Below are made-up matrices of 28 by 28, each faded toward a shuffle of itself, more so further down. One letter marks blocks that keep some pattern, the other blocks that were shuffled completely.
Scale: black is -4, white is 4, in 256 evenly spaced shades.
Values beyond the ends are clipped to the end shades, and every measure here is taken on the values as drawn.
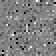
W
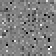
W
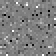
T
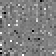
W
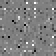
W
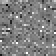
W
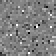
T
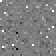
T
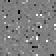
T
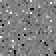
T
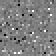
T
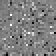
W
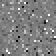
T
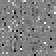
W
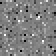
T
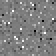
T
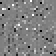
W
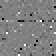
W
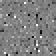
W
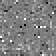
W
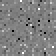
T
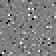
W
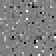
W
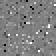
T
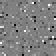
W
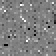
T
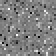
T
